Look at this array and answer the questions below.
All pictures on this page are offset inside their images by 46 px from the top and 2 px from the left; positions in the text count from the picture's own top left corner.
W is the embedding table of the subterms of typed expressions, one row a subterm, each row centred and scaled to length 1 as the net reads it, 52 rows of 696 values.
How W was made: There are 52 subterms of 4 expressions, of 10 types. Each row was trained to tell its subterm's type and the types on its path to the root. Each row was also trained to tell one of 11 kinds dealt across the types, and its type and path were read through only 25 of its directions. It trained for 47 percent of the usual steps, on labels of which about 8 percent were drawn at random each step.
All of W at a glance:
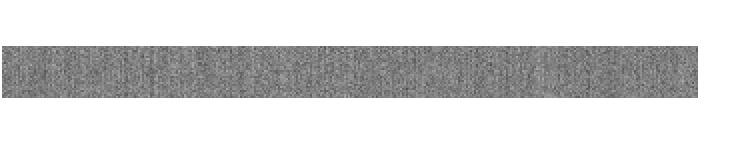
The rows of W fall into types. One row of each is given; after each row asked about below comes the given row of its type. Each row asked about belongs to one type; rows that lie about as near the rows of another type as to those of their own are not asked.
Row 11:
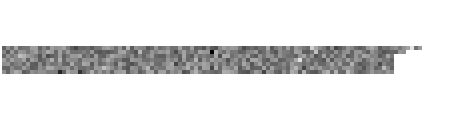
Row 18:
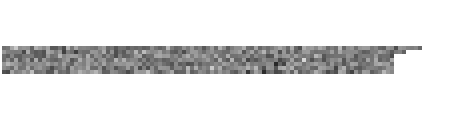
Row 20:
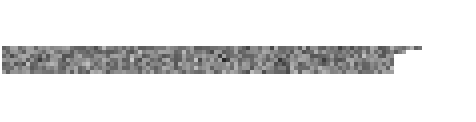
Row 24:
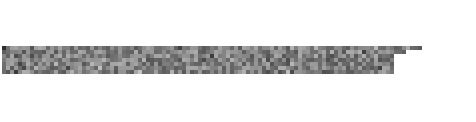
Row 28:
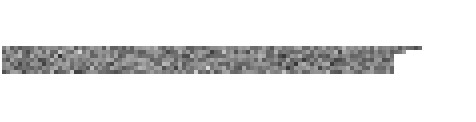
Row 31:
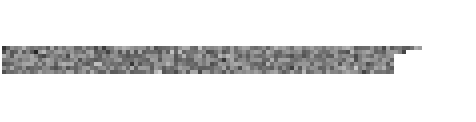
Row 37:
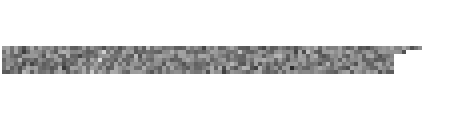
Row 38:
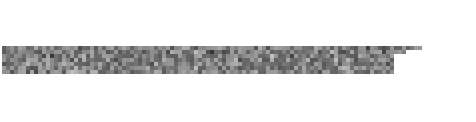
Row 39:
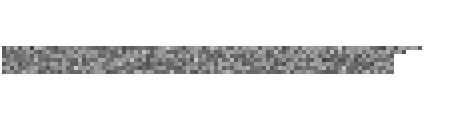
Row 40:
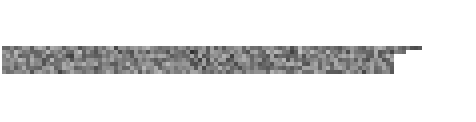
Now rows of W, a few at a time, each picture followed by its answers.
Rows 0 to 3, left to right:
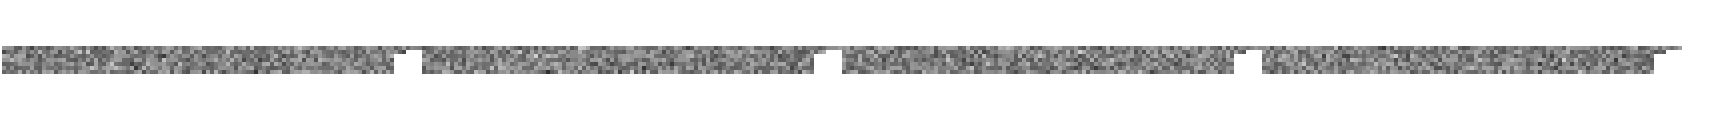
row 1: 18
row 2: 39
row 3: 11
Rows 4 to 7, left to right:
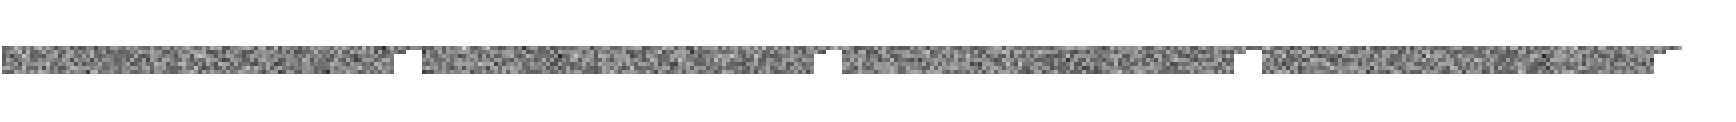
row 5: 39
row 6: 28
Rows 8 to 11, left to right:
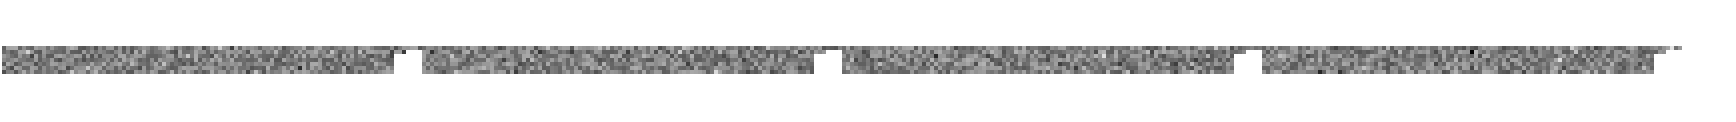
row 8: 38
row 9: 38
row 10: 28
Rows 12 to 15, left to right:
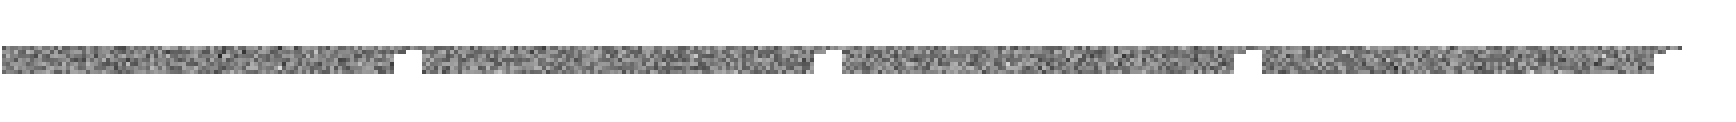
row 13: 38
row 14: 24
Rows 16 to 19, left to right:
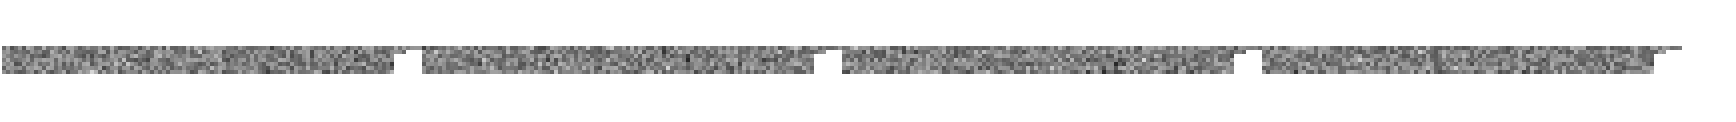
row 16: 18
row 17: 11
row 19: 11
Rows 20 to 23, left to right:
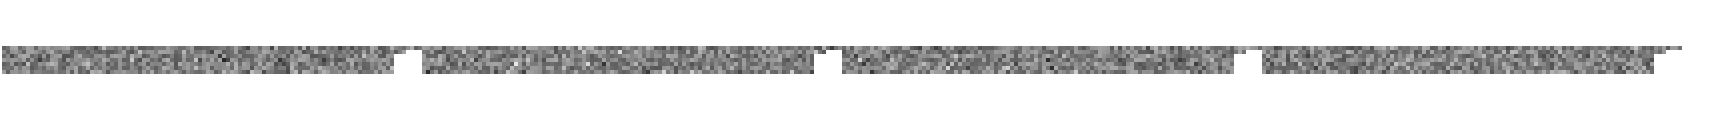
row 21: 24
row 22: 39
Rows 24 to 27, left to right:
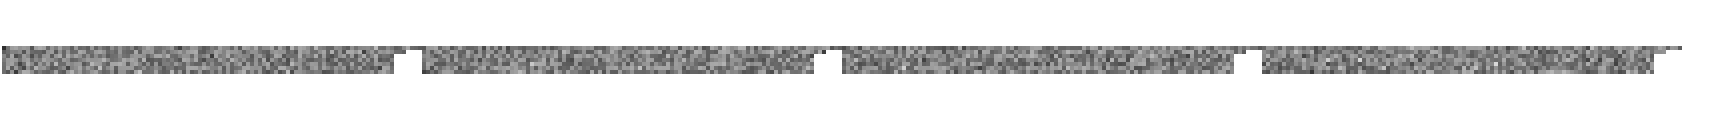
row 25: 37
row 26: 37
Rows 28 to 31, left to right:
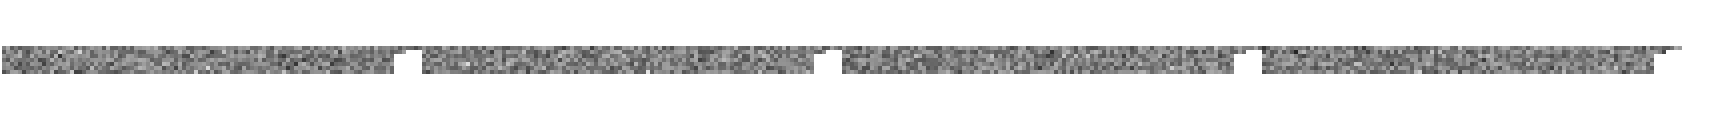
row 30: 40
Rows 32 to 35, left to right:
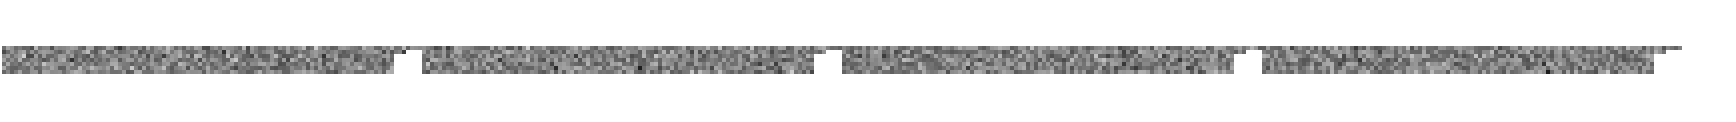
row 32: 38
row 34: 40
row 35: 37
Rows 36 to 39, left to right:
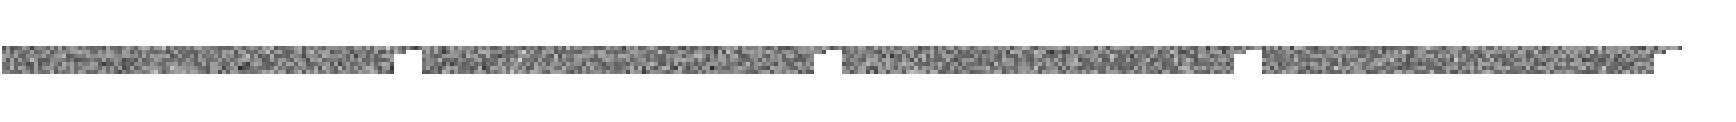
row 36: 37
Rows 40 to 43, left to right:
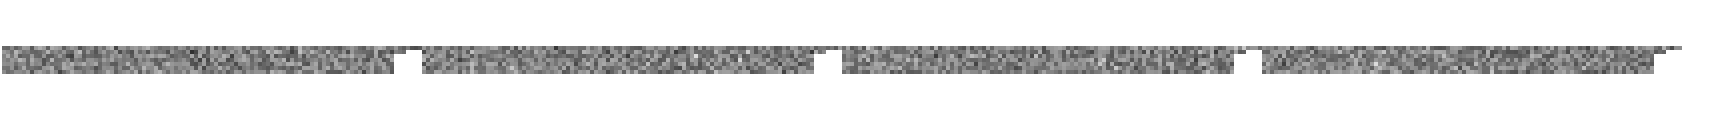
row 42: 39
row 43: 24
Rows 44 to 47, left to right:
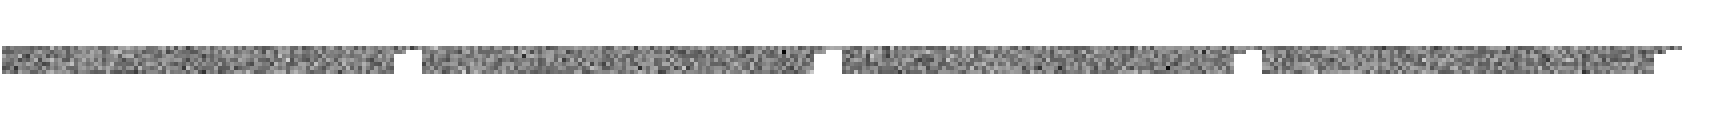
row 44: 31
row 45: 38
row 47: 28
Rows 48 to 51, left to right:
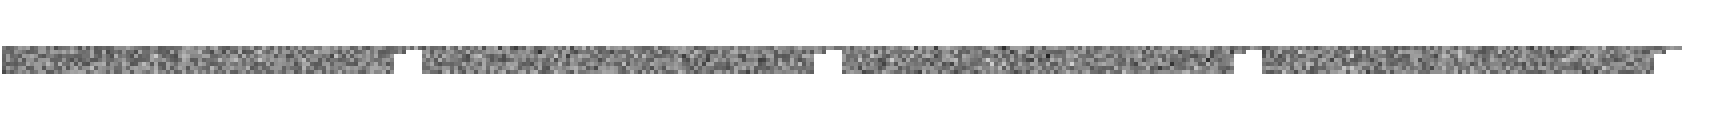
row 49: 37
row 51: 18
